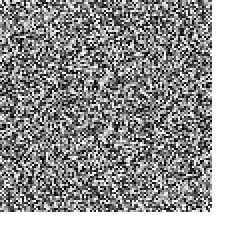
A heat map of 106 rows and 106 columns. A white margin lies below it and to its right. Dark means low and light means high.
The grain is fine, like static. No overall slope runs across the table. Overall the values sit about 50% of the way up the scale. It looks the same turned upside down.
